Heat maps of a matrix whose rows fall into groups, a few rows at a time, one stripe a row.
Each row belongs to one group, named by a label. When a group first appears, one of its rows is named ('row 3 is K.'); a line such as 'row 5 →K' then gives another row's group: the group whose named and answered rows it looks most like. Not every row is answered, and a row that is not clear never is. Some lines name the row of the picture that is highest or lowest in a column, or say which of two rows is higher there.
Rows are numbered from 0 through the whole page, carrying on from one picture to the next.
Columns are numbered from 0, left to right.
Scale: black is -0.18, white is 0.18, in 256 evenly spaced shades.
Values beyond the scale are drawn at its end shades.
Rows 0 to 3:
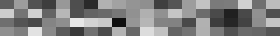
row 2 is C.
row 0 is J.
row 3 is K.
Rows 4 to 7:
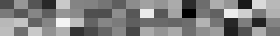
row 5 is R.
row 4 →C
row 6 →J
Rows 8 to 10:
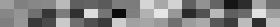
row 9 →C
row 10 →J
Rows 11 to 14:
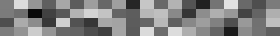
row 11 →R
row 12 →C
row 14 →K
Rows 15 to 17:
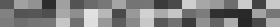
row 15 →J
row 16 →C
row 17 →C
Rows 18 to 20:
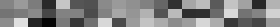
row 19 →R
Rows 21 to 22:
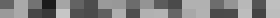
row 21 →J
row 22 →J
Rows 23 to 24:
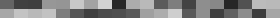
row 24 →K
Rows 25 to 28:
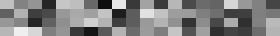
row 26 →C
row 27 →C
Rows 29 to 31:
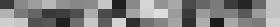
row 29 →C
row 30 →C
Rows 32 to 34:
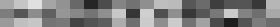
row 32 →K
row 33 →R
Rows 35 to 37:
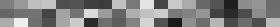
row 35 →K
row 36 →C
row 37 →J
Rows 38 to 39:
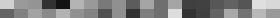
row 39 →R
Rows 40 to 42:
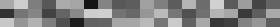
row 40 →J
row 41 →C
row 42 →K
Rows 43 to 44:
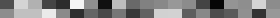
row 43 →R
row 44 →K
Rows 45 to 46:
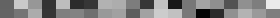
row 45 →J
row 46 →R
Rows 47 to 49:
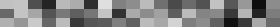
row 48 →J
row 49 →K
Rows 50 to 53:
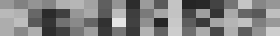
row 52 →R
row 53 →R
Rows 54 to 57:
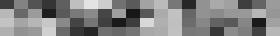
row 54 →C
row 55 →R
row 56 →K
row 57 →K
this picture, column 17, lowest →54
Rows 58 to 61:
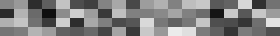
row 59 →R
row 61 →K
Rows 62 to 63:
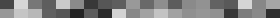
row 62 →J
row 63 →K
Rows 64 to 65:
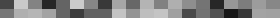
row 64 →R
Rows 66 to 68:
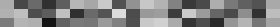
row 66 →C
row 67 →J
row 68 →R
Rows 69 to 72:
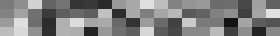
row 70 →C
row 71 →J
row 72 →J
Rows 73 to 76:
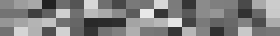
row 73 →C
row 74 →C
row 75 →K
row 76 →J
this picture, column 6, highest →73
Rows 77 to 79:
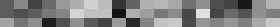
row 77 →C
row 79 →R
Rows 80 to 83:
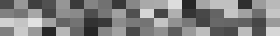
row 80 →C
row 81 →R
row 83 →J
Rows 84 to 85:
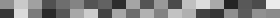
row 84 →J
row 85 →R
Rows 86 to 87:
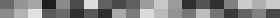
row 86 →R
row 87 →K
